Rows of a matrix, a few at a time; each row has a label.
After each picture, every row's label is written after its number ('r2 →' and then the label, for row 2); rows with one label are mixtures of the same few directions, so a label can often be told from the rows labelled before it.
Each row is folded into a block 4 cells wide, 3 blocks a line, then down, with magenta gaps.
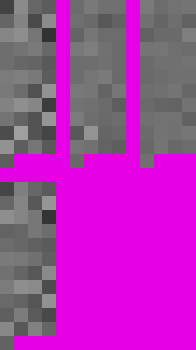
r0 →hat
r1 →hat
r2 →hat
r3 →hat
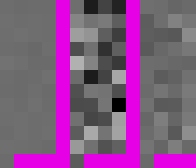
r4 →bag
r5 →bag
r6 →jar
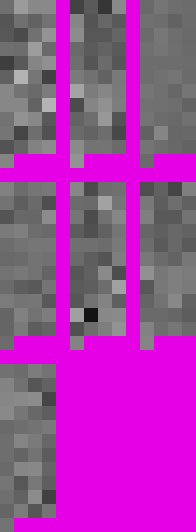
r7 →bag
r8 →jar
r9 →hat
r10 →hat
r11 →hat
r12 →jar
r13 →jar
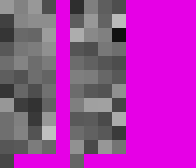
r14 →jar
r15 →hat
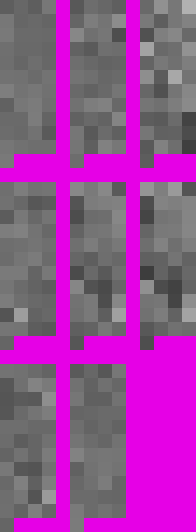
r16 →jar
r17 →hat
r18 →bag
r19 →hat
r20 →jar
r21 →jar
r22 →jar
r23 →jar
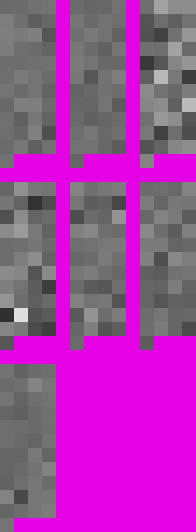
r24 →jar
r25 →bag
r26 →bag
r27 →hat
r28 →hat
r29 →bag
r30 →hat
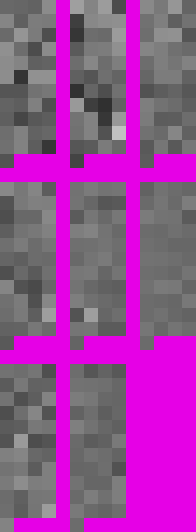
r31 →bag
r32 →jar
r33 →jar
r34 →jar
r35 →hat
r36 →hat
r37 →bag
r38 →bag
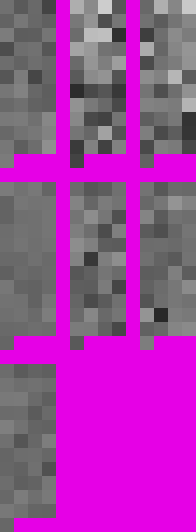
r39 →bag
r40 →jar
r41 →bag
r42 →jar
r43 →bag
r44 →hat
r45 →bag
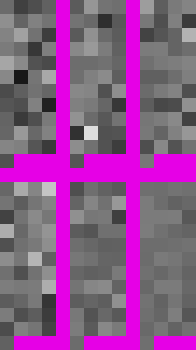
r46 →bag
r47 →hat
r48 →hat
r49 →bag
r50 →hat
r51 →jar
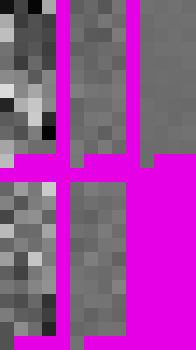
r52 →jar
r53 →jar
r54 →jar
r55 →bag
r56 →bag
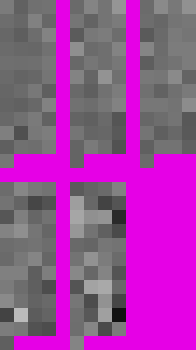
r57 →hat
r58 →bag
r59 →bag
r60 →hat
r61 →jar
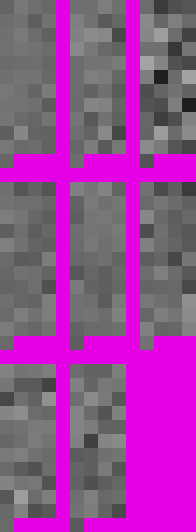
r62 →hat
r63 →jar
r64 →bag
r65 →bag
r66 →jar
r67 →bag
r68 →hat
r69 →bag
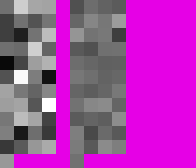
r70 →bag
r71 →hat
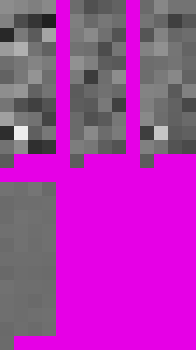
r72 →hat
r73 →bag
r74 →hat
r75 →jar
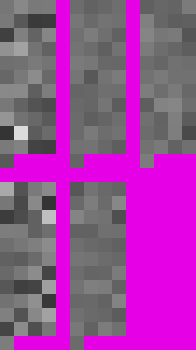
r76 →hat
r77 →bag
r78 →jar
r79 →hat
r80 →hat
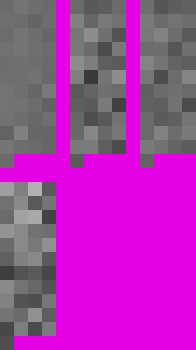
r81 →hat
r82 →bag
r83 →bag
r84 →jar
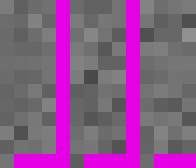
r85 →hat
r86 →bag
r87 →hat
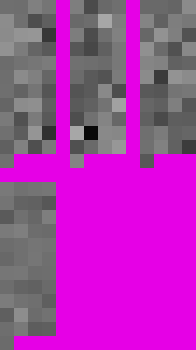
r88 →jar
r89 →hat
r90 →bag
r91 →hat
